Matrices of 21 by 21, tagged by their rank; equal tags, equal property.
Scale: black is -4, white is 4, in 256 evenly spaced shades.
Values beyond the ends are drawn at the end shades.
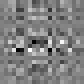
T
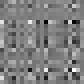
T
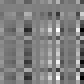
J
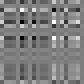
J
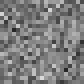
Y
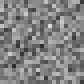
Y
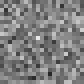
Y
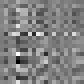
T
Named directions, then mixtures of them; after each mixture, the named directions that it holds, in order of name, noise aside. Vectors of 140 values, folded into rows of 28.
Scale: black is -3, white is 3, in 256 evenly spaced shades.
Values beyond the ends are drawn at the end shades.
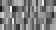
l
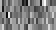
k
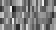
l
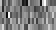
k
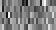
k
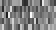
k, l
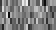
k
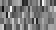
k, l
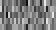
k, l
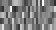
k, l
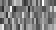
k, l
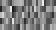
l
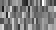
k, l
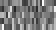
k, l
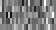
k, l
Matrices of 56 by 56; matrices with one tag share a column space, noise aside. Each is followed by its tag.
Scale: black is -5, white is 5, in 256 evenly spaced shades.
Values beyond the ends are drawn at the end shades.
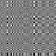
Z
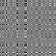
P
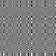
Z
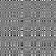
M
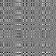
P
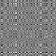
P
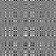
M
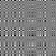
M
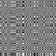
Z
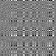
M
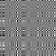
M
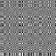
Z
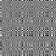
M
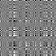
M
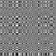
Z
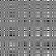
M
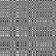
M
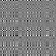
M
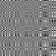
M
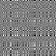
M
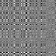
P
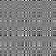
M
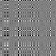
M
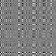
P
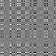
P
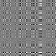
P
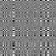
M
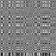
Z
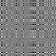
P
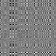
P
